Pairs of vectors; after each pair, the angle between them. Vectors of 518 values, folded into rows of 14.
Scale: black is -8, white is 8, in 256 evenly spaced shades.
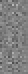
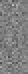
nearly parallel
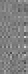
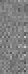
nearly parallel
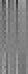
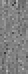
partly opposed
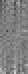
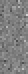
orthogonal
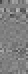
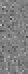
orthogonal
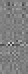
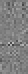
nearly parallel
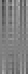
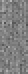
partly opposed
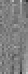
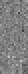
partly opposed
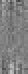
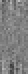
nearly opposite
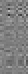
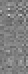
nearly opposite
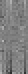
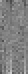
nearly opposite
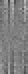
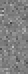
orthogonal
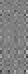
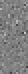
orthogonal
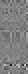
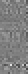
nearly opposite
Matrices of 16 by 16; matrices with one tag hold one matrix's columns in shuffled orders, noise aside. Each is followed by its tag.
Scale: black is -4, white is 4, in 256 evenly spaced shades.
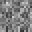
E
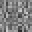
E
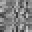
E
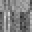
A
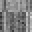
A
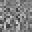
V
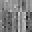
A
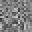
V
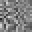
V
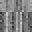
A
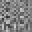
V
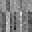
A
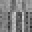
A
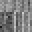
A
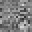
V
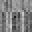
A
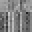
A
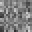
E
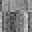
A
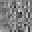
E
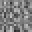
E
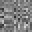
V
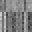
A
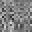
V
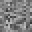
V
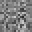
V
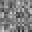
E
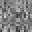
E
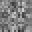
E
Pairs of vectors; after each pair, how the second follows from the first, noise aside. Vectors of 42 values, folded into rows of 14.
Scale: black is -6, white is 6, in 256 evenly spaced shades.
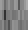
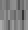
reversed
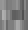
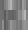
reversed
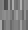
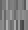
reversed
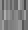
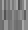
negated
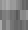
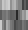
scaled up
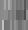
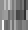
scaled up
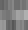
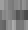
negated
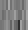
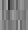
reversed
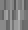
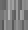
reversed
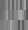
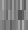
negated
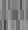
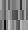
scaled up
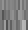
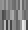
scaled up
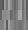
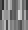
scaled up
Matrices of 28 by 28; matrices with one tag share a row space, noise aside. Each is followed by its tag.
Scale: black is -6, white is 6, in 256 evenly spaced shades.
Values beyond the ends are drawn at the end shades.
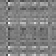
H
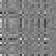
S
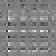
H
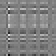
H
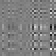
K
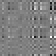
K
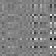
K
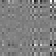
K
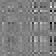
K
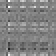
H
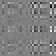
K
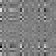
S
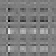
H
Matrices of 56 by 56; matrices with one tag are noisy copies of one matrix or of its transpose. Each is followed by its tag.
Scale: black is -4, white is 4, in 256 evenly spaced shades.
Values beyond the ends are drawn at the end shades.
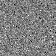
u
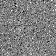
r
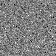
u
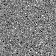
u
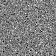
u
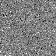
r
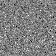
u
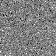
r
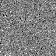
r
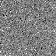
r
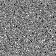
u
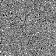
r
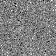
r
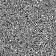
u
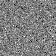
u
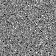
u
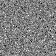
u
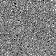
r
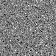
u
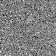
r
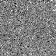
r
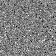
u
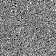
r
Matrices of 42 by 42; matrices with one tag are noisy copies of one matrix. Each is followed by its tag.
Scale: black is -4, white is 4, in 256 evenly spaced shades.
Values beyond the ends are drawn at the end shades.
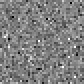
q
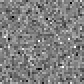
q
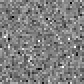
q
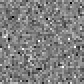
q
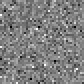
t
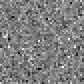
q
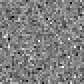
q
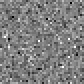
q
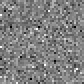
t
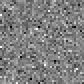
t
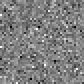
t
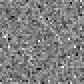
q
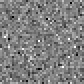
q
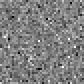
q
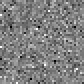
t
